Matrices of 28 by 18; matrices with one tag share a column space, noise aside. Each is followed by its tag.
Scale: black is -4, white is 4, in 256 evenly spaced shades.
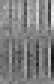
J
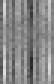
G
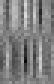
J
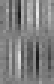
J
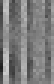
G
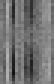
G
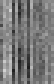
G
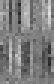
J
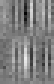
J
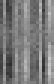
G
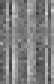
G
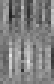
J
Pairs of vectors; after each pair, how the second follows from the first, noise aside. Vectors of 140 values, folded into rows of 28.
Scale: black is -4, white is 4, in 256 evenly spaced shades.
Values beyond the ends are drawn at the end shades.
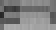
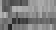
wrapped around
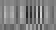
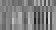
wrapped around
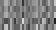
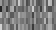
reversed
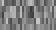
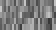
wrapped around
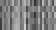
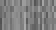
shrunk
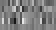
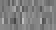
shrunk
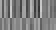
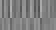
shrunk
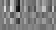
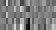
wrapped around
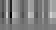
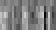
reversed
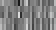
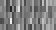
wrapped around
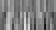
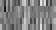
wrapped around
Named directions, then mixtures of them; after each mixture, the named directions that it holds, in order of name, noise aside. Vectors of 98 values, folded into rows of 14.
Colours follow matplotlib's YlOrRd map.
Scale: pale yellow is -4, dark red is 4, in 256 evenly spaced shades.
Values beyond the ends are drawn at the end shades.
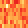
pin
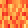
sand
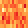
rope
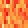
pin, sand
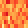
pin, sand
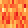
rope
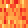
pin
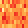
pin, rope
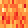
rope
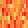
rope, sand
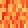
rope, sand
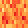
pin, rope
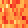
pin, rope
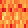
rope, sand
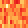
pin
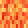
rope, sand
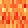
rope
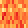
rope, sand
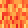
rope, sand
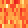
pin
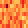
pin, sand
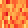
pin, sand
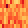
pin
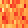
pin, rope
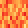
sand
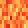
sand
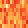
pin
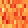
pin, rope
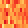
pin, sand
